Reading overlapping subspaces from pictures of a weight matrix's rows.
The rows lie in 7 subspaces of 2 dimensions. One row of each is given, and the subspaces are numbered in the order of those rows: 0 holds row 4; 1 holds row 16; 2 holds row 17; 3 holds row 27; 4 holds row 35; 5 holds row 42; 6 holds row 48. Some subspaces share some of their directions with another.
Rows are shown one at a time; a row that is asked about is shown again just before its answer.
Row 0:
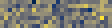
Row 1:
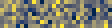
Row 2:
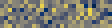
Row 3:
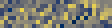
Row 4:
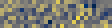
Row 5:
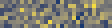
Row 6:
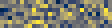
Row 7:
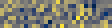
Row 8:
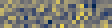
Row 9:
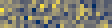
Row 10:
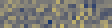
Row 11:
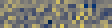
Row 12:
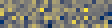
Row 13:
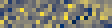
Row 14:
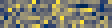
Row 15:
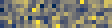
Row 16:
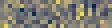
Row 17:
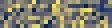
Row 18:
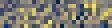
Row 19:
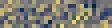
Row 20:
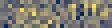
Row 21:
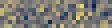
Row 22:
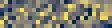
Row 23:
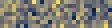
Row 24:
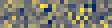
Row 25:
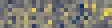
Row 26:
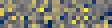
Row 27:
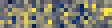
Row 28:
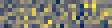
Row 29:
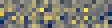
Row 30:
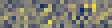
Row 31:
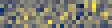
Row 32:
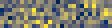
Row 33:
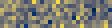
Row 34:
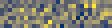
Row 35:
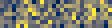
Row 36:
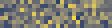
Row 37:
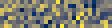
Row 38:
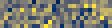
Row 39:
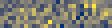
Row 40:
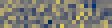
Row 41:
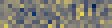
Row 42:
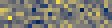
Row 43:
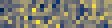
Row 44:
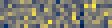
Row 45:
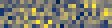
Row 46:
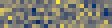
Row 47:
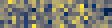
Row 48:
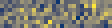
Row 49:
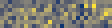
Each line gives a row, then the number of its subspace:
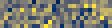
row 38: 2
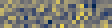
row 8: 2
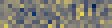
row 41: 1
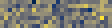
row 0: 2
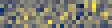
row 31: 2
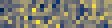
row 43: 6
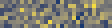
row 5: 3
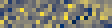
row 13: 0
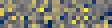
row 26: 1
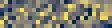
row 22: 0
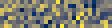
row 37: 3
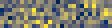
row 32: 5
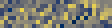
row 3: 0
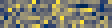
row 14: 2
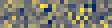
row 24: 5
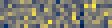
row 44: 0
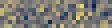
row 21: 2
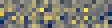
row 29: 1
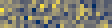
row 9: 6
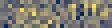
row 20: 1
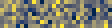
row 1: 4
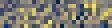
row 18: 4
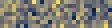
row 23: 4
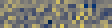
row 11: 6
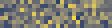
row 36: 3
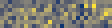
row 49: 3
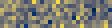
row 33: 4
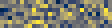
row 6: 5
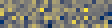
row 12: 1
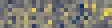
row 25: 3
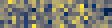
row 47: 3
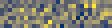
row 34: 4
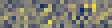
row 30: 5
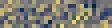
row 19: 0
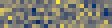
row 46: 5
